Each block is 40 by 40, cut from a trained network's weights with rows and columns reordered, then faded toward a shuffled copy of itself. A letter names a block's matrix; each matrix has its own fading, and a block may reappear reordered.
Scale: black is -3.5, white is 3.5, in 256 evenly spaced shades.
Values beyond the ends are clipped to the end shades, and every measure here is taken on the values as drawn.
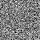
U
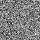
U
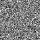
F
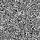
F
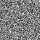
F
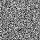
U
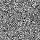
U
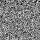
U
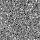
F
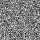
F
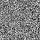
F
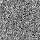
U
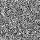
U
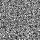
U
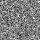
U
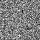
U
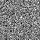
U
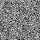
U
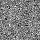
U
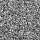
U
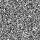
U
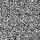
U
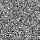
F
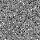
F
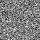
F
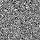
F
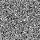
F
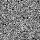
U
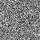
U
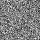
U
